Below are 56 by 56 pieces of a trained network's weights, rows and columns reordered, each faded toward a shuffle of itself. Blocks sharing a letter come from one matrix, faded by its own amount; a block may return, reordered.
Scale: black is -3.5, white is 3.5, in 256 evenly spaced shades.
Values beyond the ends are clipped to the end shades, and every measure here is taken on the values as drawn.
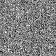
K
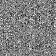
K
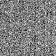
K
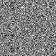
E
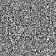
E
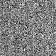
K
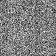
K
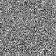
E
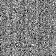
K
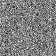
K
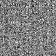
K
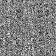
K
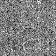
K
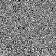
E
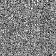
K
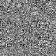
E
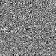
E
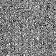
K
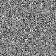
E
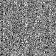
K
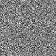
E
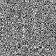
E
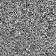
E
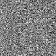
E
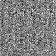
K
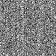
K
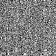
K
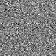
E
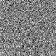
E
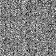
K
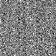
K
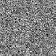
E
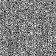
K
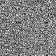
E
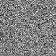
E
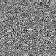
E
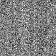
K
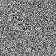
E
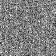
K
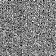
K
